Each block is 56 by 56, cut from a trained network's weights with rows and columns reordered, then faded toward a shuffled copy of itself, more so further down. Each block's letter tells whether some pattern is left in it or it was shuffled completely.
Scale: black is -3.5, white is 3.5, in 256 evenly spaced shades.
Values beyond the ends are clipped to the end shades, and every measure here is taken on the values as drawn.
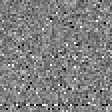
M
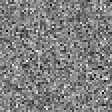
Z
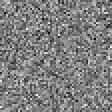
Z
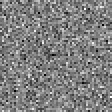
Z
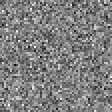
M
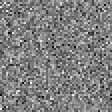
Z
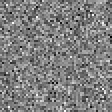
Z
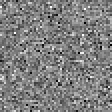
M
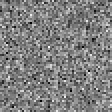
Z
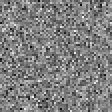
Z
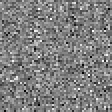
M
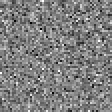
Z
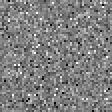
Z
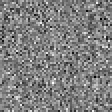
M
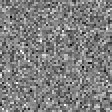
M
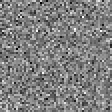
M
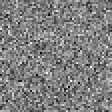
Z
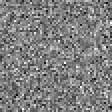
Z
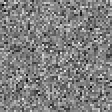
Z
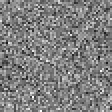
Z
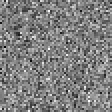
Z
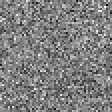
Z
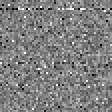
M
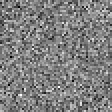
Z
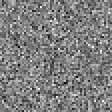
Z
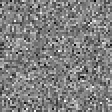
Z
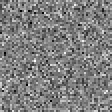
Z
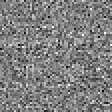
M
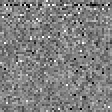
M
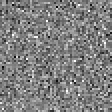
Z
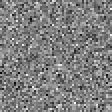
M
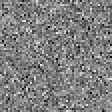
Z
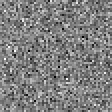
Z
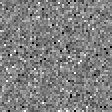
Z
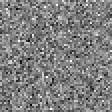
Z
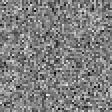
Z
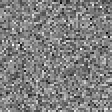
Z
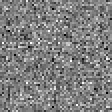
M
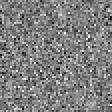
Z
